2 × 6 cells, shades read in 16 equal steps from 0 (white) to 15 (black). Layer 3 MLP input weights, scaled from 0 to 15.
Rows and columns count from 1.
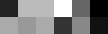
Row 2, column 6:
14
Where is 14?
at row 2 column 6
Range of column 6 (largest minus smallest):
1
